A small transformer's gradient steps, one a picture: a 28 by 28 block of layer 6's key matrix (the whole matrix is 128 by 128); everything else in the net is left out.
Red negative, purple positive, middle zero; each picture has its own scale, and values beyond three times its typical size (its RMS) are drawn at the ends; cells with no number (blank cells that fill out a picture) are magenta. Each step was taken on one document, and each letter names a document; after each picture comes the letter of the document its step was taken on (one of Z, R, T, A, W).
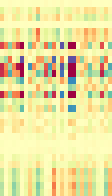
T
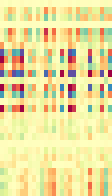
T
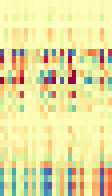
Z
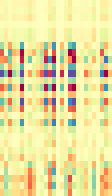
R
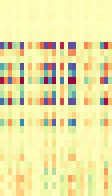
R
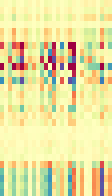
Z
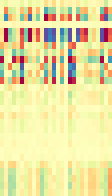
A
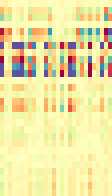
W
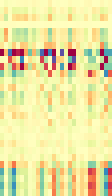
Z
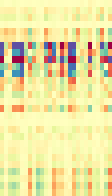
W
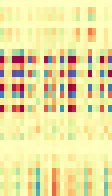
T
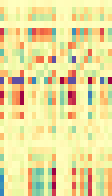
W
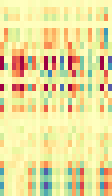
Z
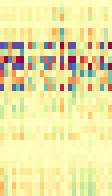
T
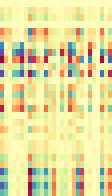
W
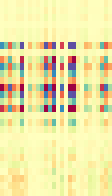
R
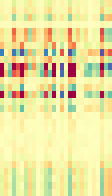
Z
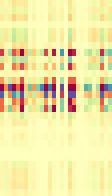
R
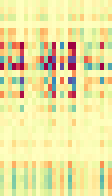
A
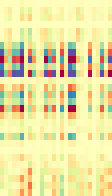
T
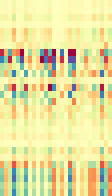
Z
